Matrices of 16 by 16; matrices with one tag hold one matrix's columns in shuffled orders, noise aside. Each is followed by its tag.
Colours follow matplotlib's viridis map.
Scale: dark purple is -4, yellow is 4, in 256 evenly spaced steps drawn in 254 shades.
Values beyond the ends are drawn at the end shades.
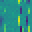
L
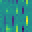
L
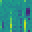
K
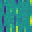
L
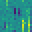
K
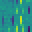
L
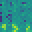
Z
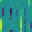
K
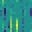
K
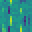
L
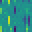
L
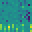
Z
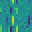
L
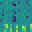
Z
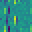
L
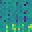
Z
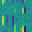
L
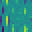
L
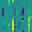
K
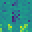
Z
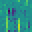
K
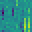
K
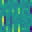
L
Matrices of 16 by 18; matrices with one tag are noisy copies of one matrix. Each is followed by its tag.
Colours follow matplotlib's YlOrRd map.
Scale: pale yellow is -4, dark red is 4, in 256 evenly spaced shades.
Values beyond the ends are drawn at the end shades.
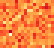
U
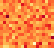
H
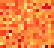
U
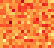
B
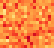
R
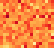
H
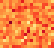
B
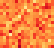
U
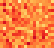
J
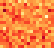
J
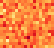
R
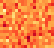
R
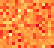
U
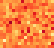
B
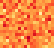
R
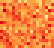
J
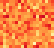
H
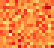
U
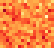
J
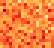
J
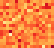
U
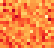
J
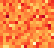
H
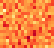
R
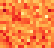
J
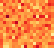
H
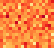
H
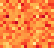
H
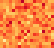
B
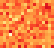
U
